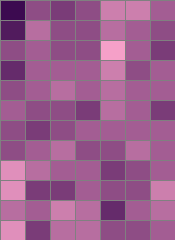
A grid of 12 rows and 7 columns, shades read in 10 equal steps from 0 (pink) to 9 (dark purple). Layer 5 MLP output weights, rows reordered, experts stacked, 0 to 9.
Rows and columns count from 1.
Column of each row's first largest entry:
1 1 7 1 1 4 2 1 5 2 5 2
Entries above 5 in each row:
2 1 1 1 0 2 1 0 1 2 1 1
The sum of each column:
54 54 51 52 45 49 50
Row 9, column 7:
4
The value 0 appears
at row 3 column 5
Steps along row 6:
up same up down up up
